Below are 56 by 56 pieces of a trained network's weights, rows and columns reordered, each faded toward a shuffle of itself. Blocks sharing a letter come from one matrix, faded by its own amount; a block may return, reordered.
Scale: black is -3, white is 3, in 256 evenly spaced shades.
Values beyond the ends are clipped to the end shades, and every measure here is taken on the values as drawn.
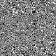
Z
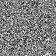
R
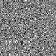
Z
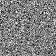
R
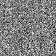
R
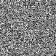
R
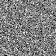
R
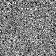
R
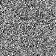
R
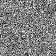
R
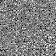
Z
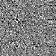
Z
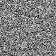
R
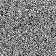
R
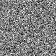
R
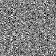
Z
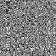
Z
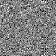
Z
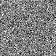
R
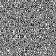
Z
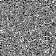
Z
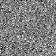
Z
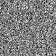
R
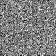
R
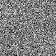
R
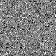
Z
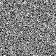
R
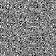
Z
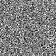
R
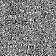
Z
